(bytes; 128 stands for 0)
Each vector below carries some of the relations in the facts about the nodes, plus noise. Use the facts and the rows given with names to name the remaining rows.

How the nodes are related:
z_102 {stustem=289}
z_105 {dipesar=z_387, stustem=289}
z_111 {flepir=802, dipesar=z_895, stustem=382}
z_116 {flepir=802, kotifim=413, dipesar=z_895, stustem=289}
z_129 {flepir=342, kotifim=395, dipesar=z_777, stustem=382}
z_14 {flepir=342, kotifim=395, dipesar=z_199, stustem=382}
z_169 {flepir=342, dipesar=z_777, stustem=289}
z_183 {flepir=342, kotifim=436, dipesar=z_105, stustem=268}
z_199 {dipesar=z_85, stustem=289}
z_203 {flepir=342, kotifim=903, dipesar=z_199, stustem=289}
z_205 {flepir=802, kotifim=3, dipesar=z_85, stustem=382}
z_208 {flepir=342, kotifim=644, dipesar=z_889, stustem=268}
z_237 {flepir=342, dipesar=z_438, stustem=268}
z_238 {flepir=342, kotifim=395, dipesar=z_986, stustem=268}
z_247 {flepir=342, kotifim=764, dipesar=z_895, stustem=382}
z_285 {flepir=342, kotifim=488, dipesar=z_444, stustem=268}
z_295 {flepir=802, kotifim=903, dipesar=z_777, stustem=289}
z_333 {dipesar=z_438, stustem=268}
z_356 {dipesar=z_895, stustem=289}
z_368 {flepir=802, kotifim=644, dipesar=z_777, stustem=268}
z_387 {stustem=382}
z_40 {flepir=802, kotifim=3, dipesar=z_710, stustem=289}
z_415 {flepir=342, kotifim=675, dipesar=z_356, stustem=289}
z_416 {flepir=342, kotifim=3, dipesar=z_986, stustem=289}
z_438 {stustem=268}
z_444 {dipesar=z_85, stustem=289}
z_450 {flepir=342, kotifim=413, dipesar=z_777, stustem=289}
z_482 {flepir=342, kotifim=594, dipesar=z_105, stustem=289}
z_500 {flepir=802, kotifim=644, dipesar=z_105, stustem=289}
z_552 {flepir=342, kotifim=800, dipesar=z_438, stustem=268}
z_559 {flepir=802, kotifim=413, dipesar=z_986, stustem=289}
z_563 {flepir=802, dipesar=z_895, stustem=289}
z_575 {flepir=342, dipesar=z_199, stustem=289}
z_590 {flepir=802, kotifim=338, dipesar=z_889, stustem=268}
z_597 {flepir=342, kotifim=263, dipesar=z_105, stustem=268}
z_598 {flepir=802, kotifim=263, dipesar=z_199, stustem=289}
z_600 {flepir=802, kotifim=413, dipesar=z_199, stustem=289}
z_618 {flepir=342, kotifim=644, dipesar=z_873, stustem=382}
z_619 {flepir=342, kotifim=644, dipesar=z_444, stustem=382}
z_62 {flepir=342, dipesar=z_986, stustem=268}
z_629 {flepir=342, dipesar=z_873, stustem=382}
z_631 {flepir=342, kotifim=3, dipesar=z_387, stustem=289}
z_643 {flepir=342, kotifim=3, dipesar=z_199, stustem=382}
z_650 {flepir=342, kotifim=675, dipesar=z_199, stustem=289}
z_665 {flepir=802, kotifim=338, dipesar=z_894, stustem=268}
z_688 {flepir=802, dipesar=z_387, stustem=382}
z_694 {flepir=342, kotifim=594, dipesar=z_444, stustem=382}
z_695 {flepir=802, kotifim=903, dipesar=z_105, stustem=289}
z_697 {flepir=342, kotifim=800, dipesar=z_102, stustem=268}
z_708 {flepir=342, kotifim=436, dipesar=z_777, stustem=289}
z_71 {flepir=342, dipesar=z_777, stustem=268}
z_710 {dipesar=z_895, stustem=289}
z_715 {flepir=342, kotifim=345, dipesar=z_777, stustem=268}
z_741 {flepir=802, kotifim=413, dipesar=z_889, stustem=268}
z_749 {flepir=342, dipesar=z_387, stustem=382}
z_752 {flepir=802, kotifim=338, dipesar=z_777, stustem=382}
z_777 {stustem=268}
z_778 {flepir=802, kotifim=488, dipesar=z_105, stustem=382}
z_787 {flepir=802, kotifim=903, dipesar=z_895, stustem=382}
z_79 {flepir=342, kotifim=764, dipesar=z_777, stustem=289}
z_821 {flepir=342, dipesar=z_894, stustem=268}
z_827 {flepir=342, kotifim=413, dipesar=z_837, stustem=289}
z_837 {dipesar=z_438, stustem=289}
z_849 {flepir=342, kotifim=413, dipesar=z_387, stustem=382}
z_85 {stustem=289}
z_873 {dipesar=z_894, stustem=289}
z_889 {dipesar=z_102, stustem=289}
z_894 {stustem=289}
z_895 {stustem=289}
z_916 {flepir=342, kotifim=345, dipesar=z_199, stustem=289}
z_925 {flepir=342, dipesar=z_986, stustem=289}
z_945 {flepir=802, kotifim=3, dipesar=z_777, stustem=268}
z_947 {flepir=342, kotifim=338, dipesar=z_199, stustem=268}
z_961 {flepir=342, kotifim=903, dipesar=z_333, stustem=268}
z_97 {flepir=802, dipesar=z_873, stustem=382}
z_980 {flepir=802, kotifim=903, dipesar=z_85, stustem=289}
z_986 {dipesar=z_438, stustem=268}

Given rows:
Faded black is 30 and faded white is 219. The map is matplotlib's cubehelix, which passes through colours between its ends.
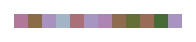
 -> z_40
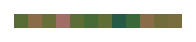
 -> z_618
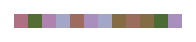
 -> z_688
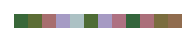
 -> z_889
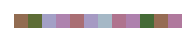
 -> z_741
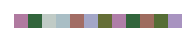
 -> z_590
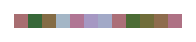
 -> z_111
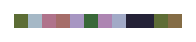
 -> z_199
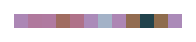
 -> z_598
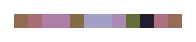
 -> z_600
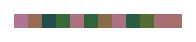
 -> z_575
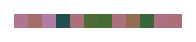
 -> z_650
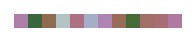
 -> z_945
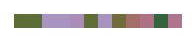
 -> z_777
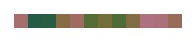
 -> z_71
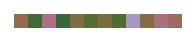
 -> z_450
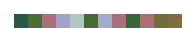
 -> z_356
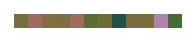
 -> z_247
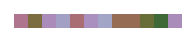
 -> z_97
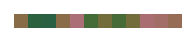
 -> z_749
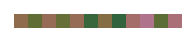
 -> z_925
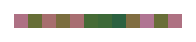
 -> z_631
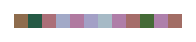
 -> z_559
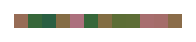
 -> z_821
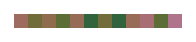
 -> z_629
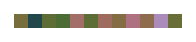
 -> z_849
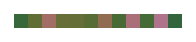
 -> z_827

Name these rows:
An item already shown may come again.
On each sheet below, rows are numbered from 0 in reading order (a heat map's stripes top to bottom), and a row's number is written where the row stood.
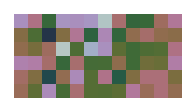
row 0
z_980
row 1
z_552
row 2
z_368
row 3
z_643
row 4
z_961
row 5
z_415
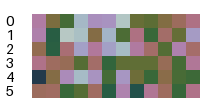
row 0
z_787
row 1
z_752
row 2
z_559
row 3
z_619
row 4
z_438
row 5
z_697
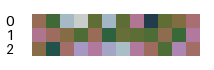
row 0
z_665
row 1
z_619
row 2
z_559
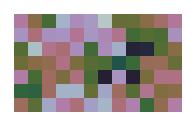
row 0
z_787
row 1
z_205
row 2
z_199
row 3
z_416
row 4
z_947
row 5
z_105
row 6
z_741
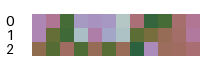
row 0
z_980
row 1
z_295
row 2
z_597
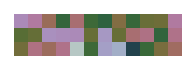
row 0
z_643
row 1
z_777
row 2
z_85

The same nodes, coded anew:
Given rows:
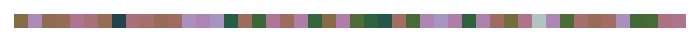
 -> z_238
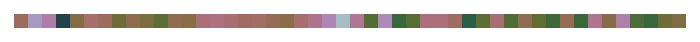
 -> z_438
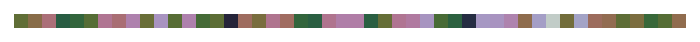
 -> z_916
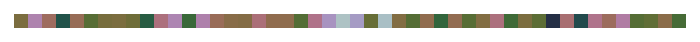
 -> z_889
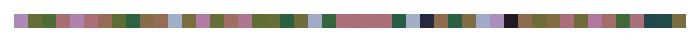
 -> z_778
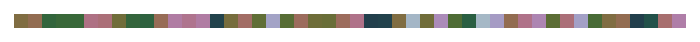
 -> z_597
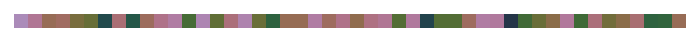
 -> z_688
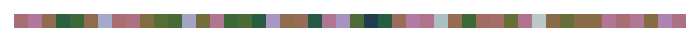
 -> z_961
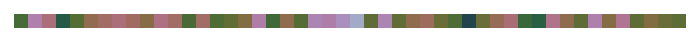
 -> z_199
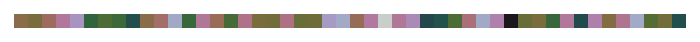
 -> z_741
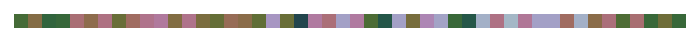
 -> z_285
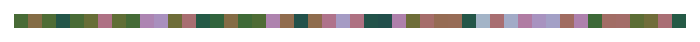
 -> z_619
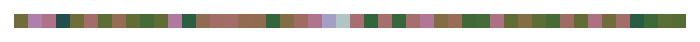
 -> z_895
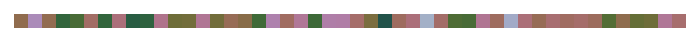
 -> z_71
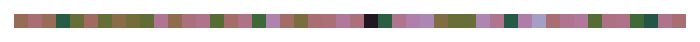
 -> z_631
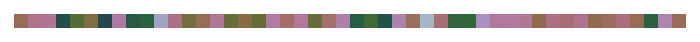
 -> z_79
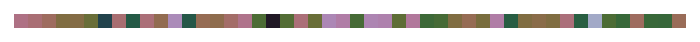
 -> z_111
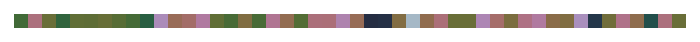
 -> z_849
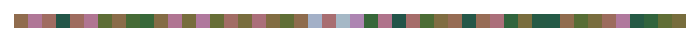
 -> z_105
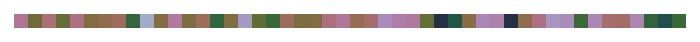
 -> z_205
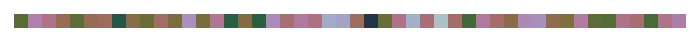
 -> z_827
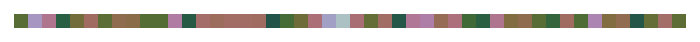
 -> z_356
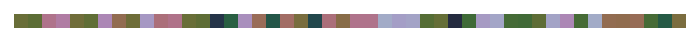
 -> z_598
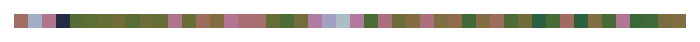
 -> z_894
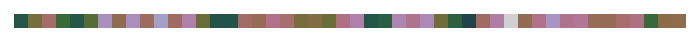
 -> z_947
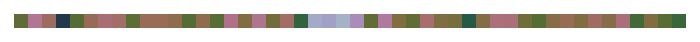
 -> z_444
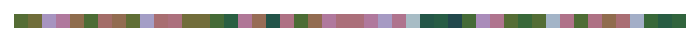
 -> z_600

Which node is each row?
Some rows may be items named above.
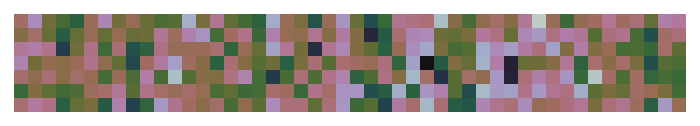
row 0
z_961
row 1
z_631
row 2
z_715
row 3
z_500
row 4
z_40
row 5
z_694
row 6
z_79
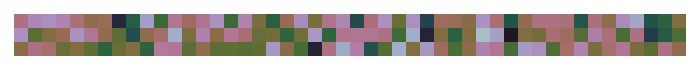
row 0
z_559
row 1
z_778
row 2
z_697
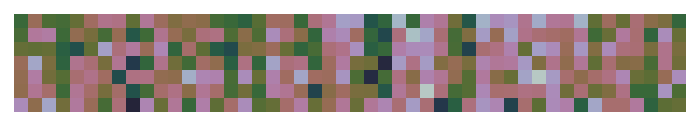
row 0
z_694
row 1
z_450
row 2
z_203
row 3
z_708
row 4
z_416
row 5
z_129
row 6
z_945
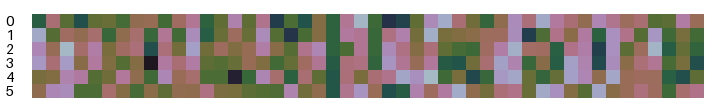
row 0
z_415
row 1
z_787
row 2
z_752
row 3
z_368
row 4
z_598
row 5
z_552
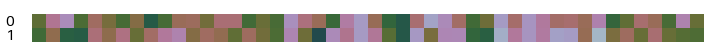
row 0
z_450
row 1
z_285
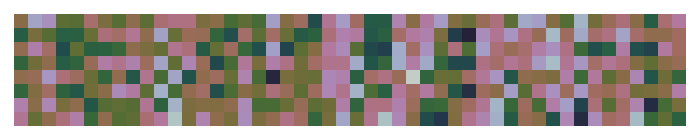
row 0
z_552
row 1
z_650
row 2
z_618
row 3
z_643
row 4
z_116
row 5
z_575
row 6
z_665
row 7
z_590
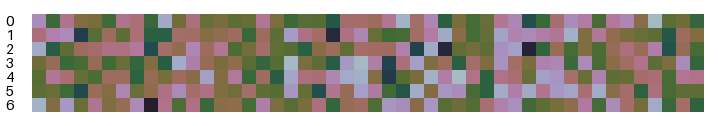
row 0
z_980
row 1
z_715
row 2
z_695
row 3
z_208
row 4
z_827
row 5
z_285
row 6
z_295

